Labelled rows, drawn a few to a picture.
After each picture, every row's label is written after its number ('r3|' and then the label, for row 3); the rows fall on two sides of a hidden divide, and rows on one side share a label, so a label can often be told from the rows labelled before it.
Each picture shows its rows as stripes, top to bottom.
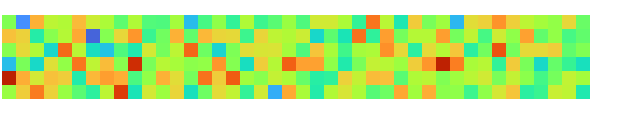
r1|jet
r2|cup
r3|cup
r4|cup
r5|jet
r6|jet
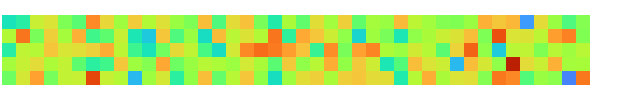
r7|jet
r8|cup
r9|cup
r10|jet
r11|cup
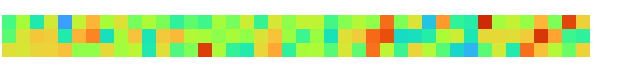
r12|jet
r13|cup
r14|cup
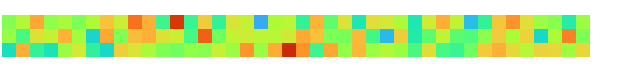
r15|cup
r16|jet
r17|cup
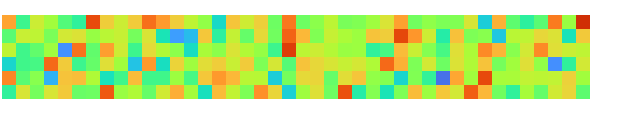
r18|jet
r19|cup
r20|jet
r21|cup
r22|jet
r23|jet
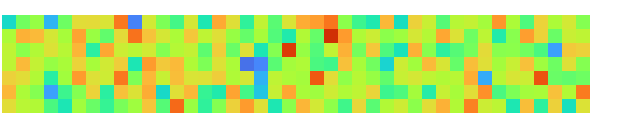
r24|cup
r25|cup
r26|jet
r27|jet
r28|cup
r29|jet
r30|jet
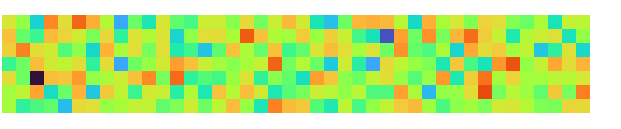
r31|cup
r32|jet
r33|jet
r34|cup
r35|jet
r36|jet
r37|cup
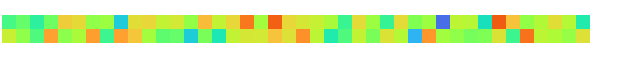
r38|cup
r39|cup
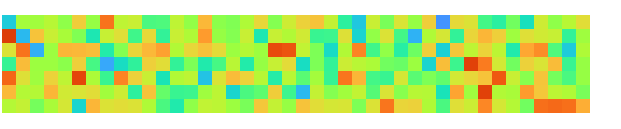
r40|cup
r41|jet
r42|cup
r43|jet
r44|jet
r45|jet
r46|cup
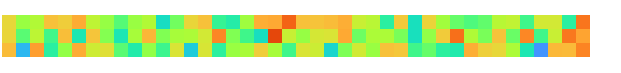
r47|cup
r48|cup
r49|jet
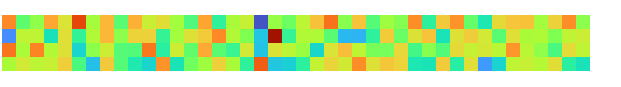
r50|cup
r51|cup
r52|jet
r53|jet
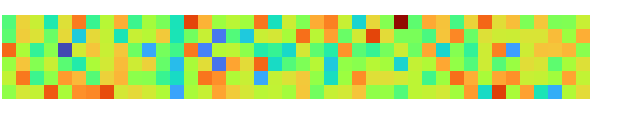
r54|jet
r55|cup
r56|jet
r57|jet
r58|cup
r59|cup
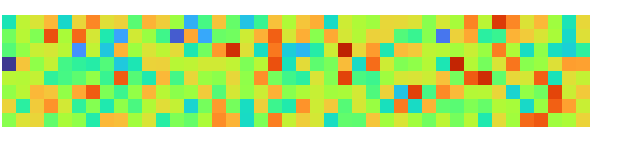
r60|cup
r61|cup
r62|jet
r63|cup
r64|jet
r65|cup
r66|jet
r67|cup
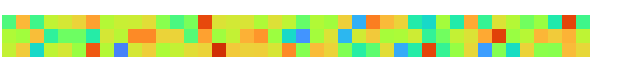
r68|cup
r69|jet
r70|cup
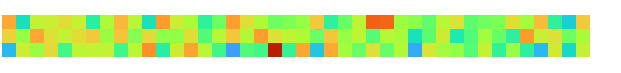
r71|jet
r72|jet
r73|cup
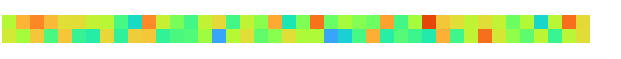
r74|cup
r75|jet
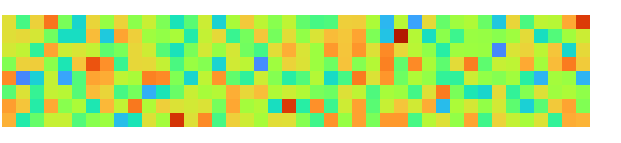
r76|jet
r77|jet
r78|cup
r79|cup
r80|jet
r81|cup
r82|jet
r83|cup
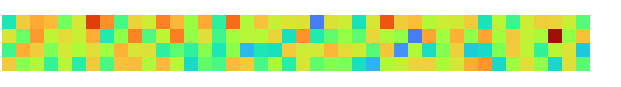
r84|cup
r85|cup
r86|cup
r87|jet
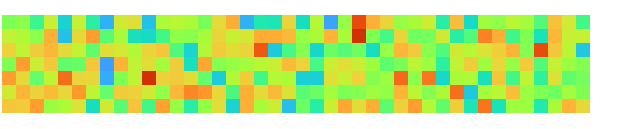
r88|jet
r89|jet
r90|jet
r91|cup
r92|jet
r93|cup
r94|jet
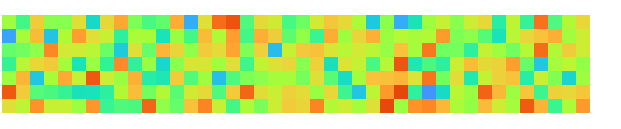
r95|jet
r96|cup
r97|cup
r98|jet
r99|cup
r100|jet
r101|cup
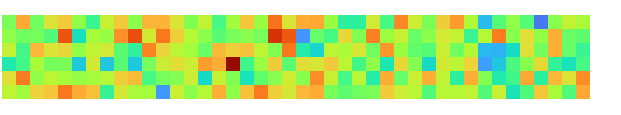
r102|cup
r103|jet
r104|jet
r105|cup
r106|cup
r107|cup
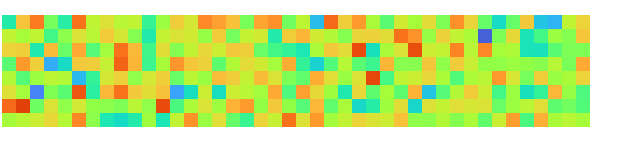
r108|cup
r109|cup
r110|jet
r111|cup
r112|jet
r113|jet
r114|jet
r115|cup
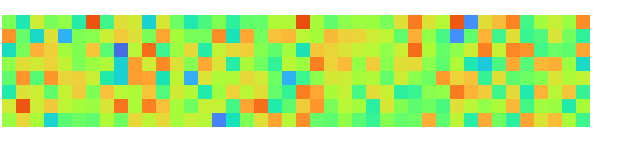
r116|cup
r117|jet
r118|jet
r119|cup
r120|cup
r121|cup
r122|jet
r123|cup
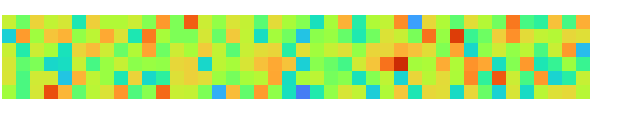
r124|jet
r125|cup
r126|cup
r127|jet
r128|cup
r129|jet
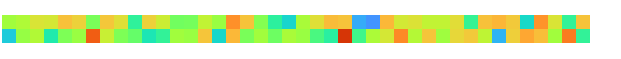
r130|jet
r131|cup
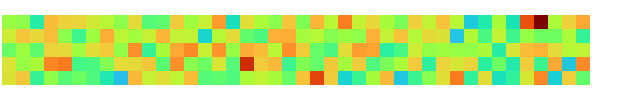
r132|cup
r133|jet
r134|cup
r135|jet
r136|cup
